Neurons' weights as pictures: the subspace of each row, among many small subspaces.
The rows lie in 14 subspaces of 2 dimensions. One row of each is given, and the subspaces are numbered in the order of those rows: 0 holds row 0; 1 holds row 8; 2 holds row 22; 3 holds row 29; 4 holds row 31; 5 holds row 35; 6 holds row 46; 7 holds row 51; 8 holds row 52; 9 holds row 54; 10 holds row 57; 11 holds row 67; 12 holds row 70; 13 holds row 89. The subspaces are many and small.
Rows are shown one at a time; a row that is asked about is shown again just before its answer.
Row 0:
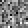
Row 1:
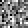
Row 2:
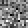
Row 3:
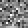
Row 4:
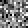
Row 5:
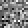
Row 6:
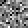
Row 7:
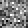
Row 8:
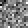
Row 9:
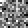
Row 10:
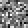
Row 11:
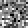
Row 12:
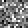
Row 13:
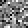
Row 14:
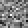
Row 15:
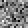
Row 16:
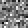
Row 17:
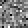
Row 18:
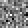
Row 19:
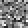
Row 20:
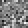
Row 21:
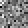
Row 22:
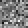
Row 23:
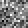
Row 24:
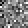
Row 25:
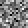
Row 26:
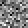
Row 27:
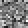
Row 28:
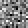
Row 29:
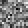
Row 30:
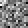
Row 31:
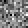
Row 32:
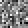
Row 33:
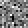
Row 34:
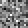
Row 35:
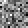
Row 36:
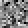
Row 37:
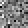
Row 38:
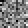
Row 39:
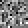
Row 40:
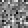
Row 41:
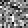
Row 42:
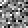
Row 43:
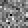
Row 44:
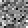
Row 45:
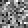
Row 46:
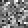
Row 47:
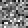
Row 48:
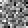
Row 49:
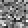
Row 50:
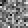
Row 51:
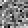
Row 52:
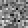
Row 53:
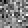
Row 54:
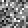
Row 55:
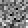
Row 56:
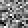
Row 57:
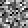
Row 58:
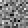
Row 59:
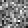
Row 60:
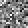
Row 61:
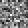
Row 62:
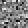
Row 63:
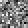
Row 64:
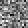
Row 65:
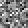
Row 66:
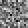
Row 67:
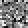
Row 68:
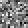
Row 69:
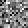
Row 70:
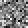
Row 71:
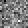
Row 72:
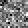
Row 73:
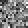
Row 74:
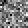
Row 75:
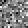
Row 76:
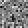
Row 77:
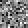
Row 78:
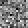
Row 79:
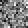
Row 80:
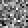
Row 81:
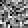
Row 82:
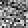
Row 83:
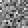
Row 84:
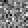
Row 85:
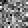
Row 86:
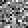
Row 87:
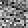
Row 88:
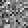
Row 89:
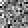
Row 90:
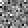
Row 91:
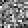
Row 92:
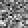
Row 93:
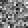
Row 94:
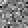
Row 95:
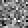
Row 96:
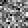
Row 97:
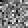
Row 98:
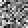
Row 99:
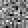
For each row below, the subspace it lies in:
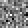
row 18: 4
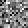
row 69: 10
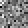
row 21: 13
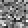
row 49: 11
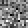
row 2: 8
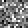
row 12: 9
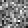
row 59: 7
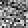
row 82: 7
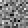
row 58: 1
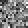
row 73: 3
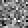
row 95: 12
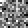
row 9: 2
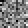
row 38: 2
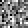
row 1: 0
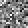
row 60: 12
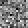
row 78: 8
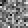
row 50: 1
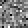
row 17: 7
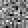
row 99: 4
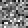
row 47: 2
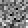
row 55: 10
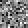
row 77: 6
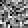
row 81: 11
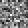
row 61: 1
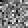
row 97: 2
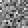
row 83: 3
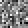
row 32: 0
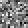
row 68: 6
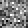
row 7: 7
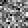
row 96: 5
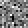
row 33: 9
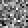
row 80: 12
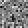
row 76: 9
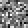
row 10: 6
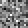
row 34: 1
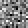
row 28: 4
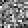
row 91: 7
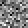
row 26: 12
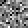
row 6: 12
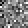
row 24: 13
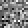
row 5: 13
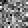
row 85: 5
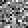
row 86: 12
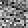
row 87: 7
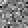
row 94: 8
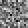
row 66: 1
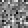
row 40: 0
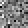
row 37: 13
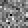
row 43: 5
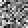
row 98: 10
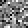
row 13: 12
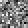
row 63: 6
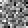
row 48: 3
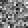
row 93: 3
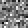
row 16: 2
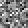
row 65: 10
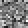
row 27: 11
